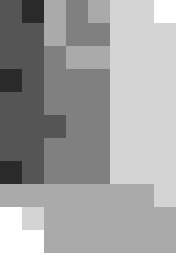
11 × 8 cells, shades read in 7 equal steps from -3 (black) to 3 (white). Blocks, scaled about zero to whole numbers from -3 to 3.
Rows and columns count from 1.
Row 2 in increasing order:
-1 -1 0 0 1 2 2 2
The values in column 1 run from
-2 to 3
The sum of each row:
6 5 6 3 4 3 4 3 9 11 12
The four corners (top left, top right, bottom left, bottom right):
-1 3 3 1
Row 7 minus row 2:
0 0 -1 0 0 0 0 0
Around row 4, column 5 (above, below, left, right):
1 0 0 2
